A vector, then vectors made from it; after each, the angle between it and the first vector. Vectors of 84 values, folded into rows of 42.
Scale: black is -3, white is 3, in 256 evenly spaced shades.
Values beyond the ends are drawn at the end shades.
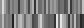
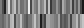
partly opposed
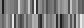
nearly opposite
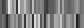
orthogonal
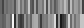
nearly opposite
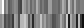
partly aligned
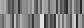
partly aligned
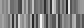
partly aligned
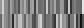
nearly parallel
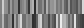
nearly parallel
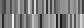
nearly opposite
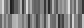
orthogonal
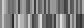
nearly parallel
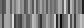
nearly opposite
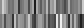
nearly parallel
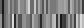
nearly opposite
